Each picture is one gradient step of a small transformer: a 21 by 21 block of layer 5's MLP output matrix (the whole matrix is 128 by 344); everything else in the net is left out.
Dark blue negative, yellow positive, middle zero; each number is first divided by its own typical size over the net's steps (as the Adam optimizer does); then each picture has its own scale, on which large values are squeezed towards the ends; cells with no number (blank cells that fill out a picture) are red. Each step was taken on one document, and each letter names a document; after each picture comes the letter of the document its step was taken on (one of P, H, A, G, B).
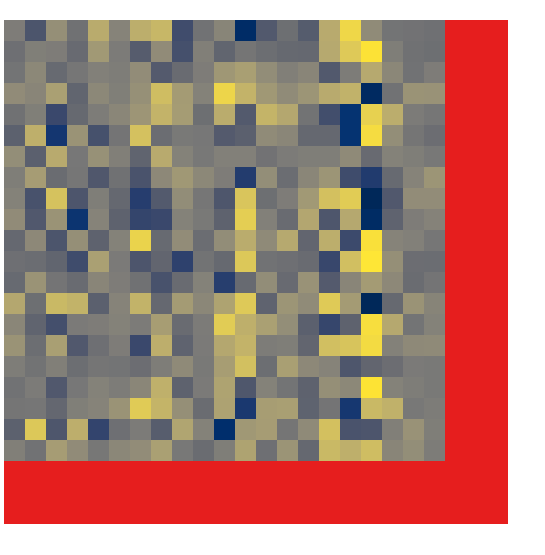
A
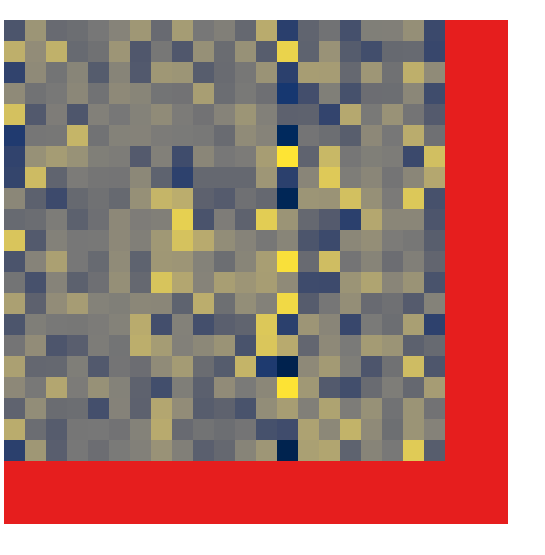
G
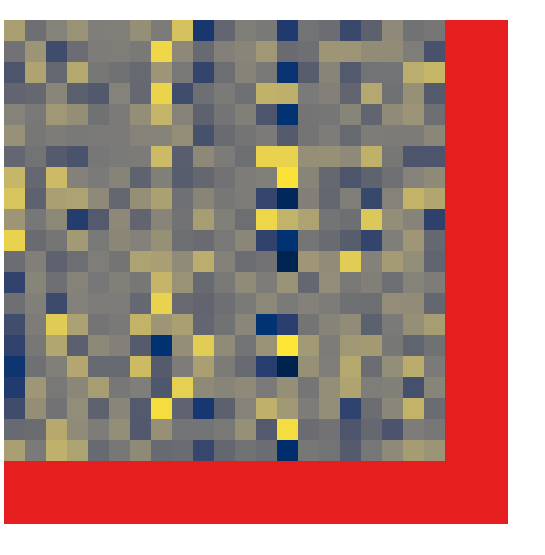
G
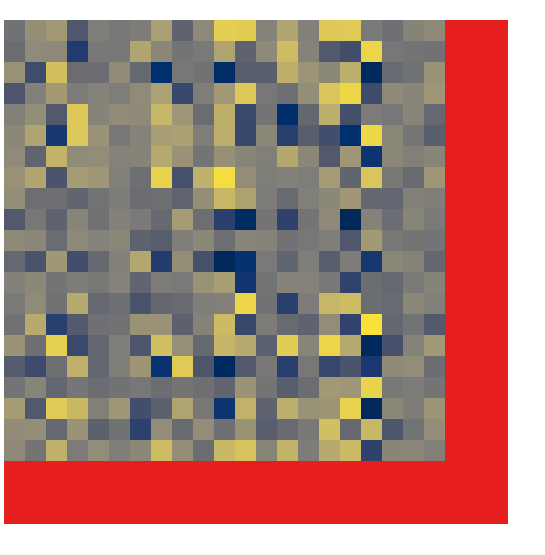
A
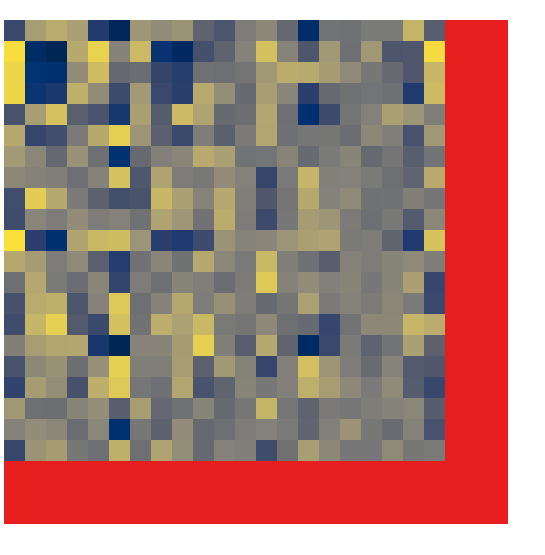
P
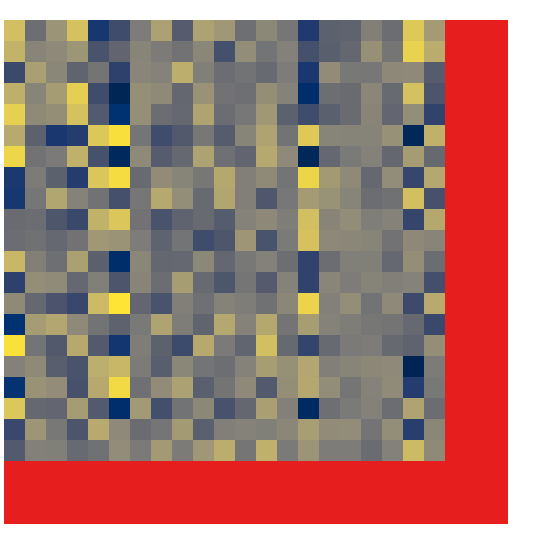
P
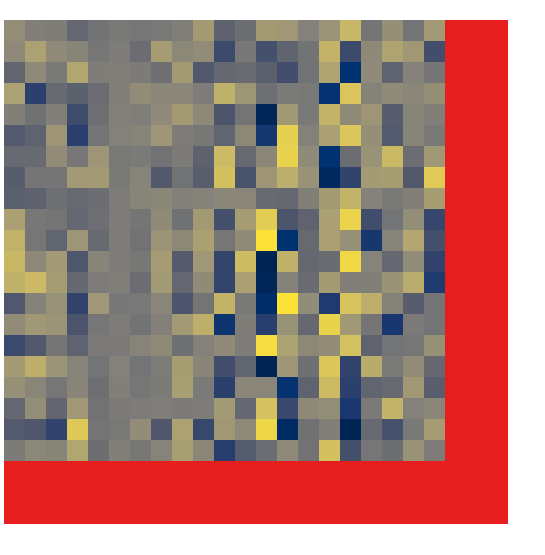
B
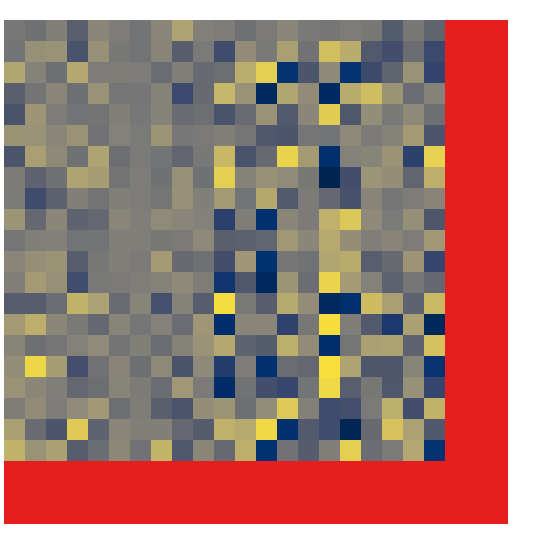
B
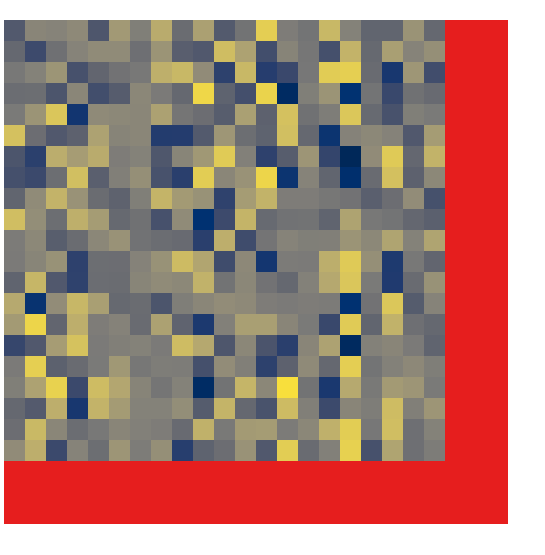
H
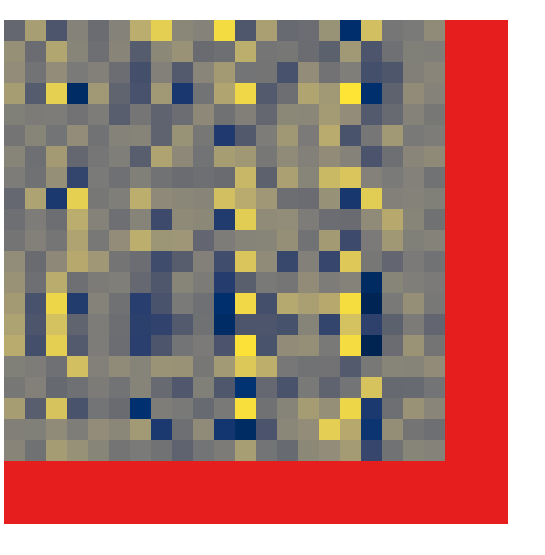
A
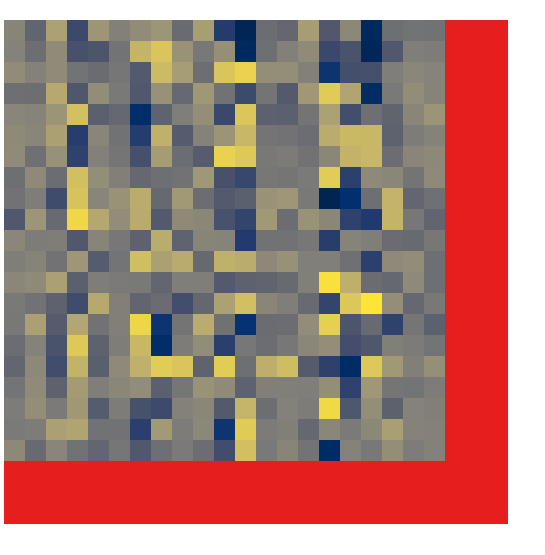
A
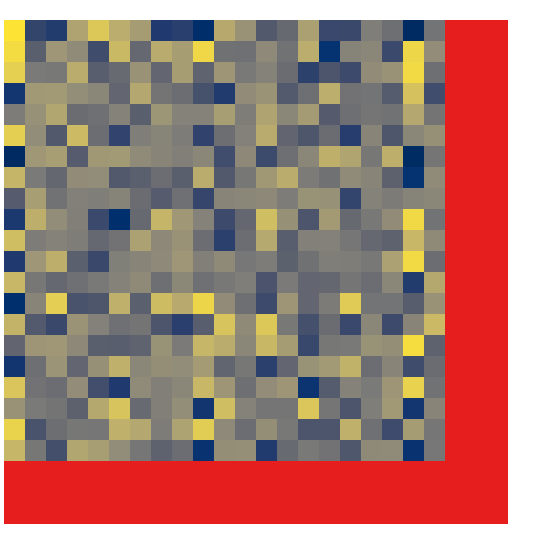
P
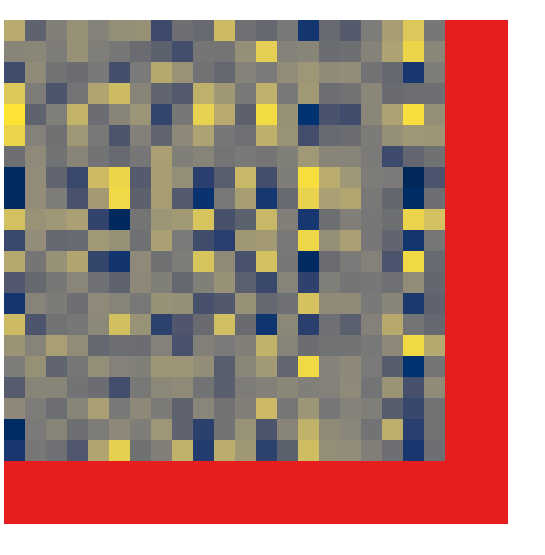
P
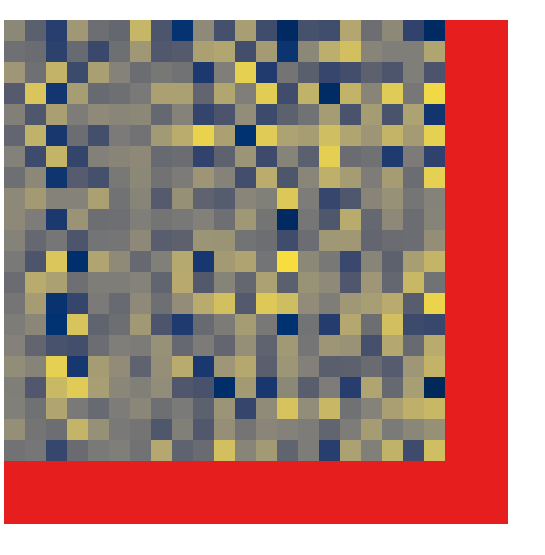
H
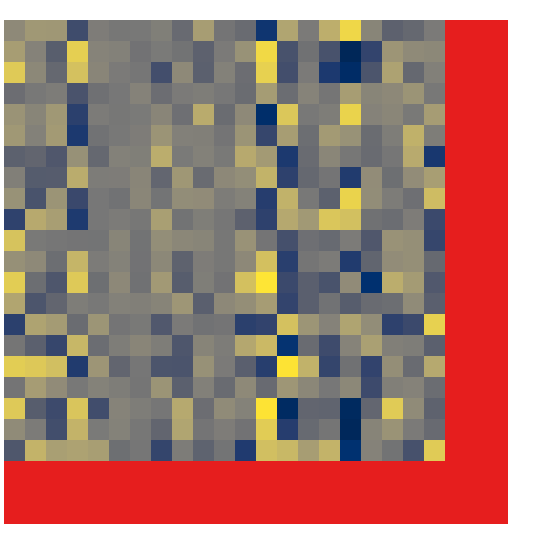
B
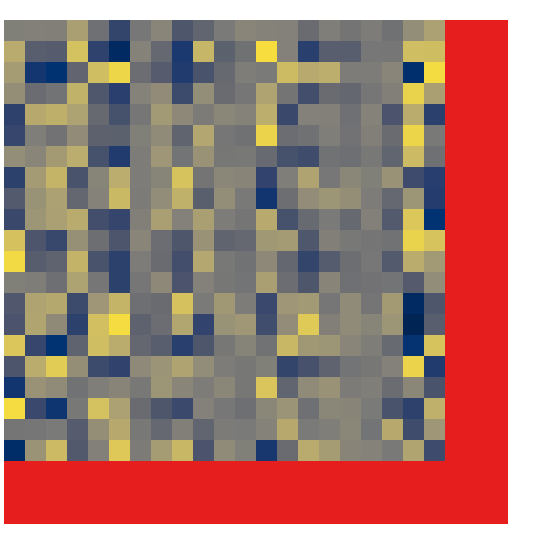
P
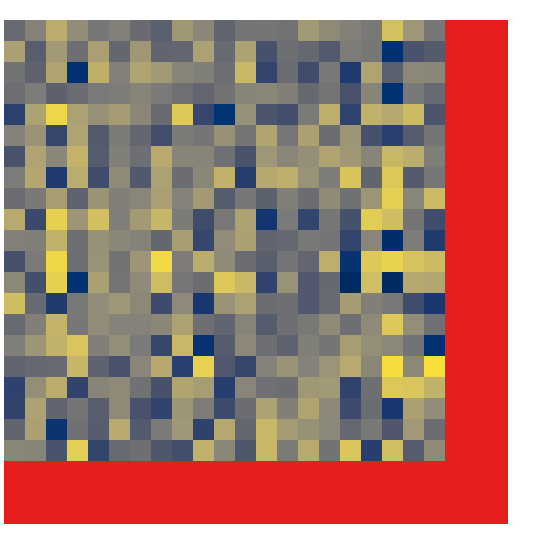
H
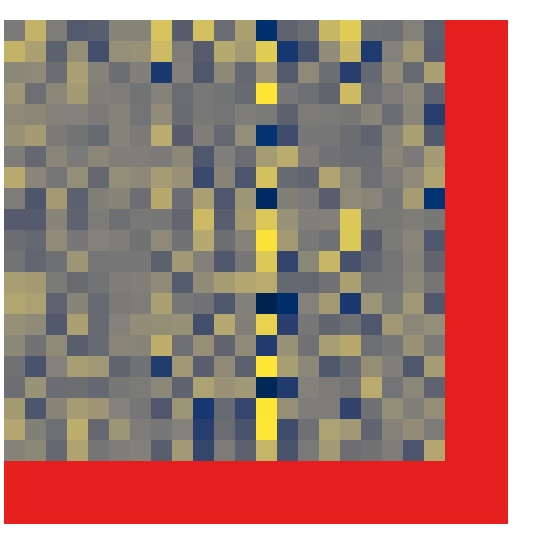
B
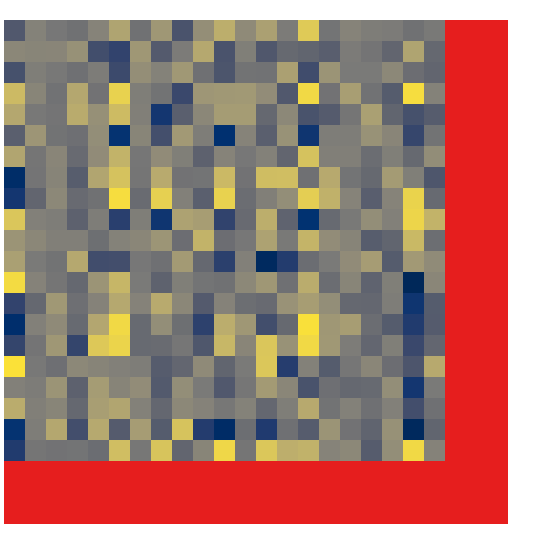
P
